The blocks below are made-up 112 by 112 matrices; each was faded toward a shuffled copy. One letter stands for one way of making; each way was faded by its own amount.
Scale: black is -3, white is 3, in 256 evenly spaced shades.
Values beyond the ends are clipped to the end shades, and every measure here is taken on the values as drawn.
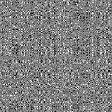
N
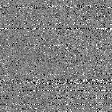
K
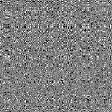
N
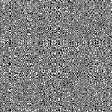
N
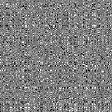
N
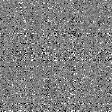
K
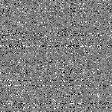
K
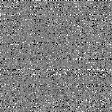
K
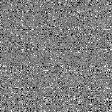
K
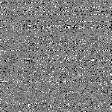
K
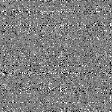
K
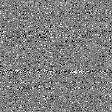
K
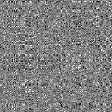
N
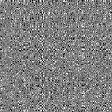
N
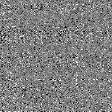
K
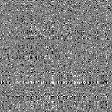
N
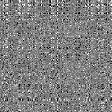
N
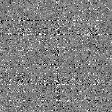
K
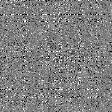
K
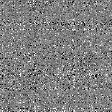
K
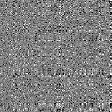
N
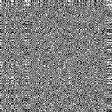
N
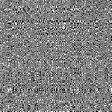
N
